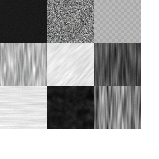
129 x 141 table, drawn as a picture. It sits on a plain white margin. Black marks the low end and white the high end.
The table splits into 3 rows of 3 panels. Panel 1,1: very low, flat. Panel 1,2: middling, fine-grained, strong in contrast. Panel 1,3: high, checkered, faint in contrast. Panel 2,1: high, streaked downward. Panel 2,2: very high, slanting up to the right, faint in contrast. Panel 2,3: low, streaked downward. Panel 3,1: very high, streaked across, faint in contrast. Panel 3,2: very low, blotchy, faint in contrast. Panel 3,3: middling, streaked downward, strong in contrast.
